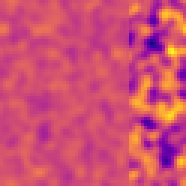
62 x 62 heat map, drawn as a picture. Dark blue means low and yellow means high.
A vertical seam about 70% of the way across splits the table, and the left part is calmer. On average the colour sits 50% of the way up the scale. The texture is blotchy. There is no overall slope. No lone cell stands out from its neighbours. The halves do not mirror each other.
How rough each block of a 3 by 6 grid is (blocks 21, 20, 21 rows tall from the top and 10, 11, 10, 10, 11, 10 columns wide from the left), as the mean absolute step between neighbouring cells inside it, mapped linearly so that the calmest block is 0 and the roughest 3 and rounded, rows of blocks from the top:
0 0 0 0 2 3 | 0 0 0 0 2 3 | 0 0 0 0 2 2
